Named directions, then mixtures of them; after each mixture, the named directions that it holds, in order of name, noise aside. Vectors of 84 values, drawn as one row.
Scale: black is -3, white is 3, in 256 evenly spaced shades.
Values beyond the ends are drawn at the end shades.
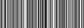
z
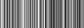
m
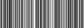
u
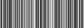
u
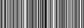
z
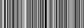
m, z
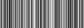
u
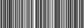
u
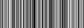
u, z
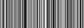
z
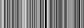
m, z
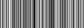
u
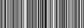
z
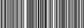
z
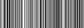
m, u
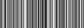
z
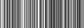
m
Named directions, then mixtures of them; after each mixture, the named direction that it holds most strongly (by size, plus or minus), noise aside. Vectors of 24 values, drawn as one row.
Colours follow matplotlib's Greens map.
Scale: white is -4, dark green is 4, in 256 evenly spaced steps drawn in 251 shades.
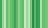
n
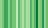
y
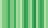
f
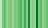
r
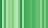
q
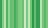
n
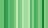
y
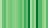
r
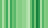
n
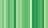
f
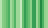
f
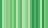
n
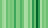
n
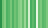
r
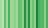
r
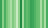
q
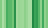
n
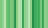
n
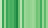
q
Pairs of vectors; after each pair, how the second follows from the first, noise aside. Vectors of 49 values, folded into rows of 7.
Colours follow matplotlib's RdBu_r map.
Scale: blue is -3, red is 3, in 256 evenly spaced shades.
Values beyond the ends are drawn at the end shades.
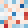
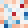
negated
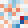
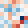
negated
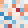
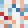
negated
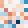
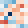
shuffled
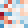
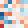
negated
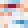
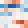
negated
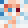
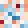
shuffled
